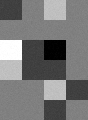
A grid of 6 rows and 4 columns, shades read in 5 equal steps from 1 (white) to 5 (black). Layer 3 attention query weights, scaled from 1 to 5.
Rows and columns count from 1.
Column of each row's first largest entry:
1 1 3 2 4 3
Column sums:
16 20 20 19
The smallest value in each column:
1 3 2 3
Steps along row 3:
up up down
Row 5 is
3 3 2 4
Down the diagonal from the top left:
4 3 5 3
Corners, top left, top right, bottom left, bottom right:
4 3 3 3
